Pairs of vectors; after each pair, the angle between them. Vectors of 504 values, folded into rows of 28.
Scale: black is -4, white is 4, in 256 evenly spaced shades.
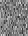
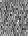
partly aligned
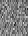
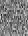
orthogonal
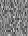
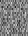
partly opposed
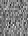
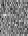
partly opposed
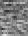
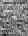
nearly opposite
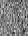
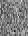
nearly opposite
